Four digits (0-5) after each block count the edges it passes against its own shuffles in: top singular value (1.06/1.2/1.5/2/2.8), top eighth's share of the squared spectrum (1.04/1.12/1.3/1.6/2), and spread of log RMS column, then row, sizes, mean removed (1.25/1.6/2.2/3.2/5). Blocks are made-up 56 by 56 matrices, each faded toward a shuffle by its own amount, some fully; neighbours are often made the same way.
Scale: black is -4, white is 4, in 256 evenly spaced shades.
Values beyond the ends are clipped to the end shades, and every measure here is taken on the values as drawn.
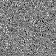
2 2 0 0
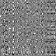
4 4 2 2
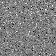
1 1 0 0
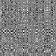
4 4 3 3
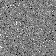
0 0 0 0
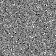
0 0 0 0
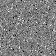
0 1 0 0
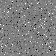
0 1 0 0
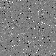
2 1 0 0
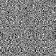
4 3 2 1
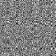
4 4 2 2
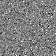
1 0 0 0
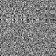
4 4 2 2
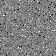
0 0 0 0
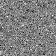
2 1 0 0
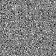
3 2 0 0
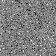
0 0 0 0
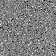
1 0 0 0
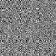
4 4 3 2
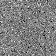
1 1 0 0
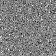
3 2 0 0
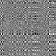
5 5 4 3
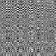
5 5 3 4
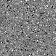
2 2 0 1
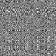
4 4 2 2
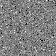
1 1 0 0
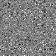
3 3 1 1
